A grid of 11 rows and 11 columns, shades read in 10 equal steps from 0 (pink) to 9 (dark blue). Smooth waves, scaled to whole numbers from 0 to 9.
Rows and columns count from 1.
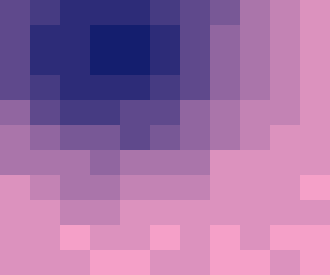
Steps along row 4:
up up same same down down down down down down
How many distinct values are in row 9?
2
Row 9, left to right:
1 1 2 2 1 1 1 1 1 1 1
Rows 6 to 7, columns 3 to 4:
5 5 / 3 4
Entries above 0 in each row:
11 11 11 11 11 11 11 10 11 6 6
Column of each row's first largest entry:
3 4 4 3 3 5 4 3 3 1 1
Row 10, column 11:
0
